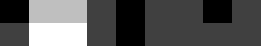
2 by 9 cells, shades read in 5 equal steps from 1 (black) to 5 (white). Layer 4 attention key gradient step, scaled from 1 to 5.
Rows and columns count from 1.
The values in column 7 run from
2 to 2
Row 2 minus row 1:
1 1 1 0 0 0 0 1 0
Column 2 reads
4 5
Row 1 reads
1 4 4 2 1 2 2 1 2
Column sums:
3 9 9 4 2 4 4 3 4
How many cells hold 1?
4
